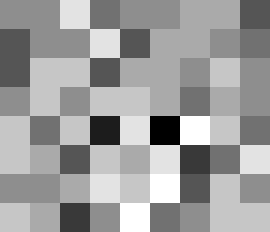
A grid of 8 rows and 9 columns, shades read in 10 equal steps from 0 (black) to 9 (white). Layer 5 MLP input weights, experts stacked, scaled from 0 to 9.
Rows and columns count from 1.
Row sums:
47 45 49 52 47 51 55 52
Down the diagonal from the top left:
5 5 7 7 8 8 3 7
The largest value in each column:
7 7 8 8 9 9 9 7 8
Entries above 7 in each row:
1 1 0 0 2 2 2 1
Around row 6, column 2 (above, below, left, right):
4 5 7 3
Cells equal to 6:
12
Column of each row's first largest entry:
3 4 2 2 7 6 6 5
